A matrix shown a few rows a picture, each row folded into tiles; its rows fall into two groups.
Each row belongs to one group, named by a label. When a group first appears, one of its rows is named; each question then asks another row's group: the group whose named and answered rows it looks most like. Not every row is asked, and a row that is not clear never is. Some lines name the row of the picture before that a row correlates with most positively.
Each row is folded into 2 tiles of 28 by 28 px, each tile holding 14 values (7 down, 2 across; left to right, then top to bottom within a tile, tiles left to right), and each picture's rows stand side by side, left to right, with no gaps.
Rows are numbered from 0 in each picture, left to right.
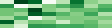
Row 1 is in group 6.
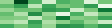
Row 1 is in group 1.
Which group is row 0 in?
6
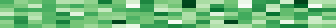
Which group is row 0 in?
1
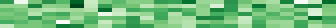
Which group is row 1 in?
6
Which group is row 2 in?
1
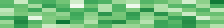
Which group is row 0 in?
1
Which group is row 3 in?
1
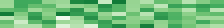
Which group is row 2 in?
1
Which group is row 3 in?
1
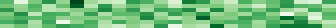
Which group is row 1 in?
6
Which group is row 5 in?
1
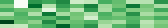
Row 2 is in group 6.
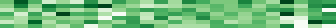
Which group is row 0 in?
6
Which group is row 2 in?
1
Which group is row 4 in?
6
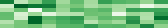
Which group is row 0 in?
6
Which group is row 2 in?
1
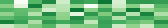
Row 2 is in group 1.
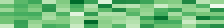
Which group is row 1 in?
6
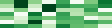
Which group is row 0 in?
6
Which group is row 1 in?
1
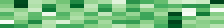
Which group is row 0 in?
6
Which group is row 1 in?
6
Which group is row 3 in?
1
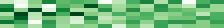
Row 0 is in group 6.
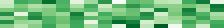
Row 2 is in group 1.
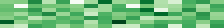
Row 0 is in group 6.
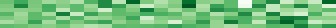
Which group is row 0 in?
6
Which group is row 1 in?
1
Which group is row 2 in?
6
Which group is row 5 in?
1
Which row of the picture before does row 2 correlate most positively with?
2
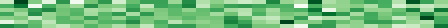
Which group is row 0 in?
6
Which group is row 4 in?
1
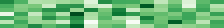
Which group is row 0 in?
1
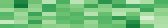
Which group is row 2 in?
1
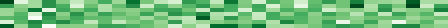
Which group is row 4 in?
1
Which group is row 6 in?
6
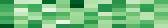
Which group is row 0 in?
1
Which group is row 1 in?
6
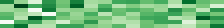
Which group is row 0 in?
6
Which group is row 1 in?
6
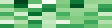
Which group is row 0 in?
6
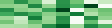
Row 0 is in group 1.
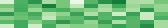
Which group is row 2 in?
1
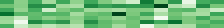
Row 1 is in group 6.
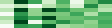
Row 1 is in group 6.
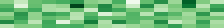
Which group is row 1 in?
6
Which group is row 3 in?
6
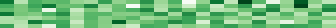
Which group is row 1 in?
1
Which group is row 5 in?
6
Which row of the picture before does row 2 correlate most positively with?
0
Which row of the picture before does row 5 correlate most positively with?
3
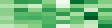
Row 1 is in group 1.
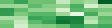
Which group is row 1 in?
1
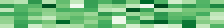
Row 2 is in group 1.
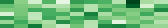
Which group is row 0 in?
1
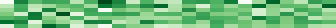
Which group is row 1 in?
1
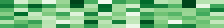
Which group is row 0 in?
1
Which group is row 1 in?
6
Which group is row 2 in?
6
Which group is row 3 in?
6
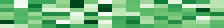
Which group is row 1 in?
6
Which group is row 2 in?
1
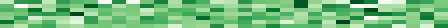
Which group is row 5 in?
6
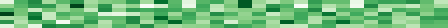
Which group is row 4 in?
6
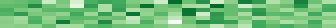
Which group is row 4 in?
6
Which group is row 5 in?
6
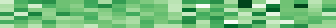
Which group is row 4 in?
6
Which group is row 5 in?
6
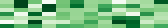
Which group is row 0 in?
6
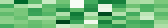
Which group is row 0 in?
6
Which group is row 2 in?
1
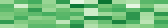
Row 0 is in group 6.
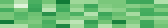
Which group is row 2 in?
6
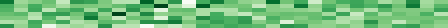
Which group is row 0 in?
1
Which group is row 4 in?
1
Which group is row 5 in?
6
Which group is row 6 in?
6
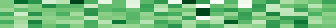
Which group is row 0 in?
6
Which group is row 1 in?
6
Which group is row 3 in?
6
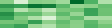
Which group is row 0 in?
1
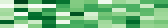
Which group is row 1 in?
1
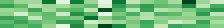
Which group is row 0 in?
1
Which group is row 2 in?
1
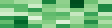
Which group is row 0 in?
1
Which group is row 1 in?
6
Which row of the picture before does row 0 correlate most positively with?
0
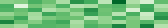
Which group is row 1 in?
6
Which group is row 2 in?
1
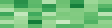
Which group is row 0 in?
6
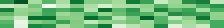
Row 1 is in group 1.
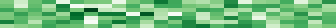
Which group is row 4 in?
1
